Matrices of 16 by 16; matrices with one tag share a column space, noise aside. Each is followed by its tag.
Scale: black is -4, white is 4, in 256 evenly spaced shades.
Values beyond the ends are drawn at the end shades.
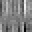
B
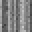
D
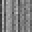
D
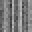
D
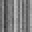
D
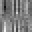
B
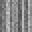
D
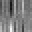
B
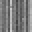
D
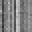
D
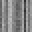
D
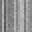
D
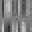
B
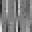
B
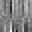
B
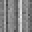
D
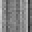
D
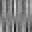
B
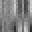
B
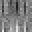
B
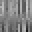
B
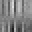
B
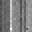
D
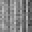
D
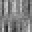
B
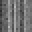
D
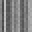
D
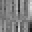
B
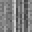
D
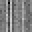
D
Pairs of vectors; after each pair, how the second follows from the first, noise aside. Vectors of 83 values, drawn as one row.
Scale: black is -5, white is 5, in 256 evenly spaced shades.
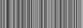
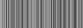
reversed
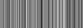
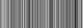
shuffled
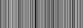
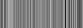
shuffled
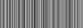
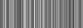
sign-scrambled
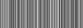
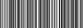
scaled up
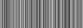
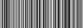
scaled up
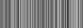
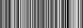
scaled up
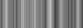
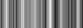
scaled up
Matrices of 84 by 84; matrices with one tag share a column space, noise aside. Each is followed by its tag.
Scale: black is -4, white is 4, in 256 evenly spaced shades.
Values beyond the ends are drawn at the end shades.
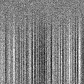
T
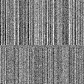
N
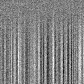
T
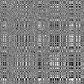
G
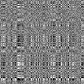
G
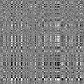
G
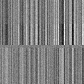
N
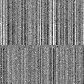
N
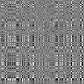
G
